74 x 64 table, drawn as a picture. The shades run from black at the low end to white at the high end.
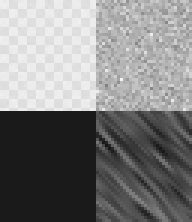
It is made of 2 by 2 panels. Panel 1,1: very high, checkered, faint in contrast. Panel 1,2: high, fine-grained. Panel 2,1: very low, flat. Panel 2,2: low, slanting down to the right.
